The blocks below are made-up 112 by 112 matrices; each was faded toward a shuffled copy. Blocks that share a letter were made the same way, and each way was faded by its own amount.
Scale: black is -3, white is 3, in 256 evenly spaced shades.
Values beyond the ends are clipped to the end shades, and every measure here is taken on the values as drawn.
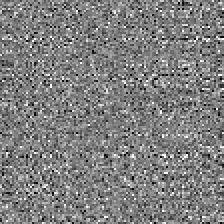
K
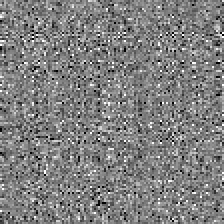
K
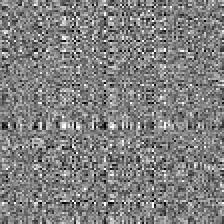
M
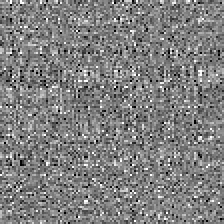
K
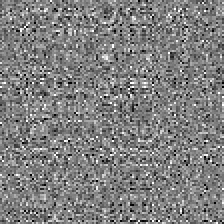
K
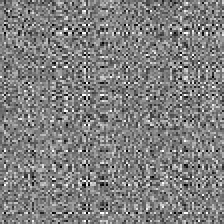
M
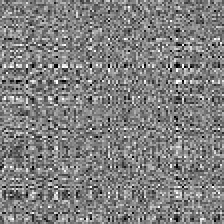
M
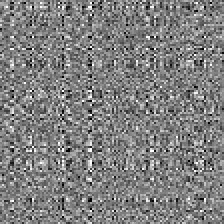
M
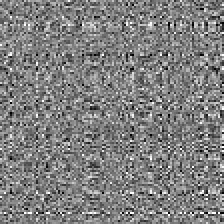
M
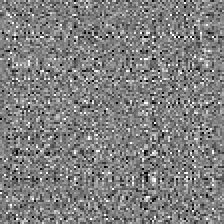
K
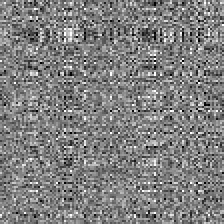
M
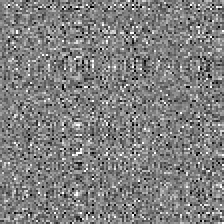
K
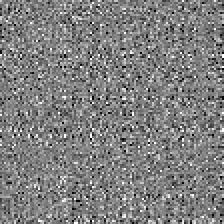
K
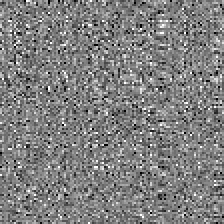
K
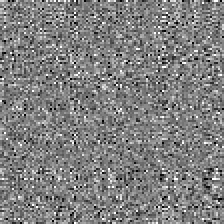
K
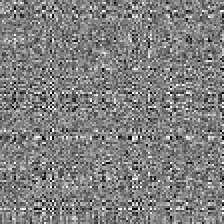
M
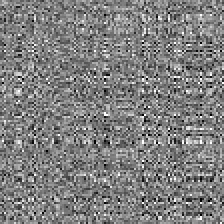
M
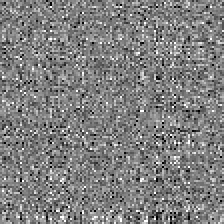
K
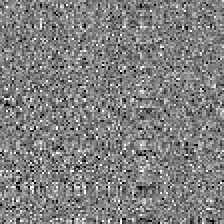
K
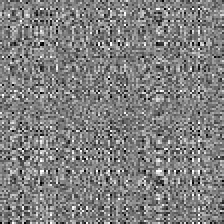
M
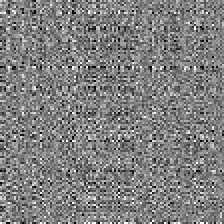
M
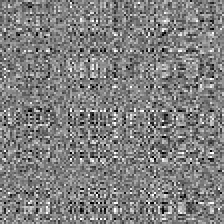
M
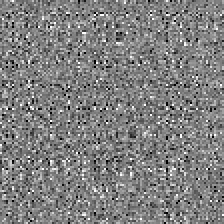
K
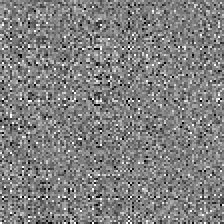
K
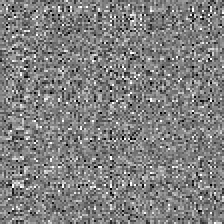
K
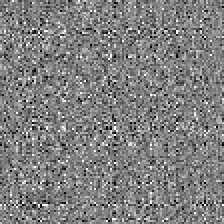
K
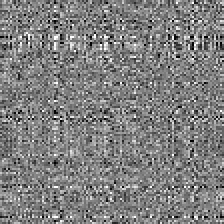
M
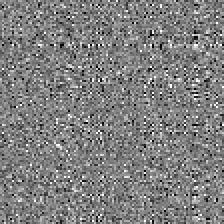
K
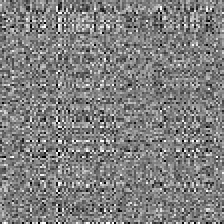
M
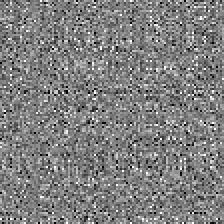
K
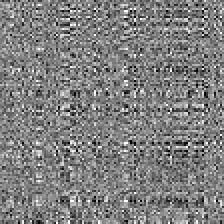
M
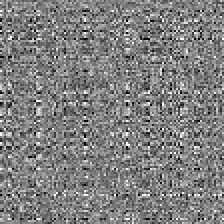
M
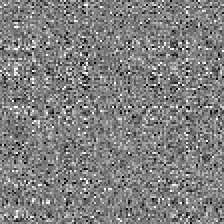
K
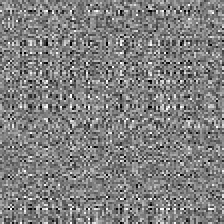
M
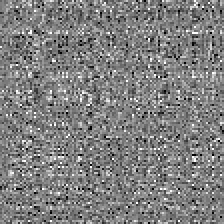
K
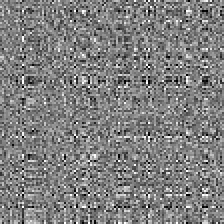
M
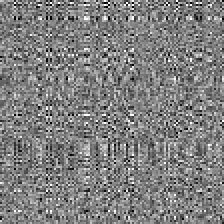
M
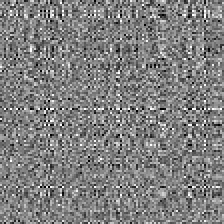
M
